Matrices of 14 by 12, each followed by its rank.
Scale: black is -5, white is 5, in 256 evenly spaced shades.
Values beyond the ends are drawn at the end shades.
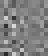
two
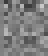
two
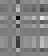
one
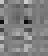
two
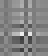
one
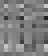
two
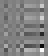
one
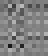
two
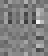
two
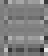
one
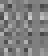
two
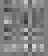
two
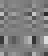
one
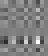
one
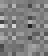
two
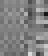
two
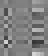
two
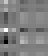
one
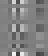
one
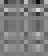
one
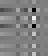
one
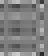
one
